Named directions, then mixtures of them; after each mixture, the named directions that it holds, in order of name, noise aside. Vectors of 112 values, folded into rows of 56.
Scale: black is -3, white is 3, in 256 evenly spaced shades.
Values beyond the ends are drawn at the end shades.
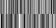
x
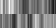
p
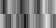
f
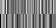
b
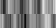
f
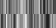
b, f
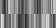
f, x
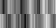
f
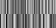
b, f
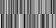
x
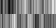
p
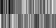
b, p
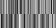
x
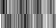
b, f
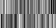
p, x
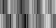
f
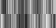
f, x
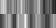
f, p
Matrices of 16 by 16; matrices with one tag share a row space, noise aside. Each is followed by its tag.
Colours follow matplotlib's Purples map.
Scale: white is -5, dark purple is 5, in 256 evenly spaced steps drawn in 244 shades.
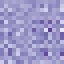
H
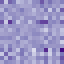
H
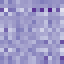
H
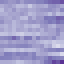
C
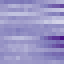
C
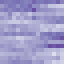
C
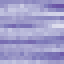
C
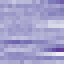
C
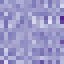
H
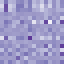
H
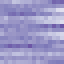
C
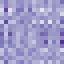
H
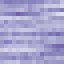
C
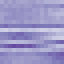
C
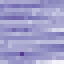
C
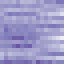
C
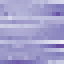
C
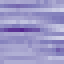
C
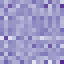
H
